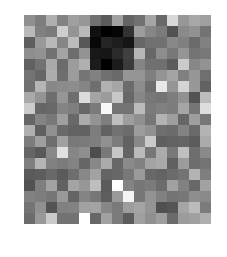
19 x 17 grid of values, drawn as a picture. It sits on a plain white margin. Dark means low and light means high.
Odd patch: lower, in the top middle. Slope: none. Average level on the scale: 50%. Ninth with the lowest average: top middle. Mirror symmetry: none.
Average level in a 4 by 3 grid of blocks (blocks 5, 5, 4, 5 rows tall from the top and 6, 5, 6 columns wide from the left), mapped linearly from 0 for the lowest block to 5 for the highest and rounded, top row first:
504 | 455 | 444 | 454
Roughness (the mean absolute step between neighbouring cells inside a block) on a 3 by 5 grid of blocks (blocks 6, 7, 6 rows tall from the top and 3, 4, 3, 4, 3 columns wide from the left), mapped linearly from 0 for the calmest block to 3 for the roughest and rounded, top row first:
1 3 2 1 0 | 2 1 2 1 3 | 1 1 3 0 1
